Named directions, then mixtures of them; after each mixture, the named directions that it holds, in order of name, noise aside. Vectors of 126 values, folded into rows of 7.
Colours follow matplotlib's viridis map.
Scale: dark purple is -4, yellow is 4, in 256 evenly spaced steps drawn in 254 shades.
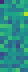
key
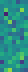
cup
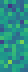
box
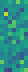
cup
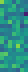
key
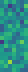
box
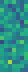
box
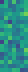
box, key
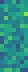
cup, key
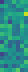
key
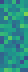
cup, key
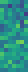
box, key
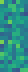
box, key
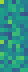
box, key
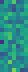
box, key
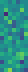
cup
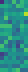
key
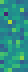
cup, key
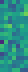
box, key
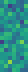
box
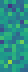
box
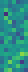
box, cup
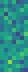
box, cup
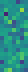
cup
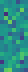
cup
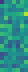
key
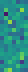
cup
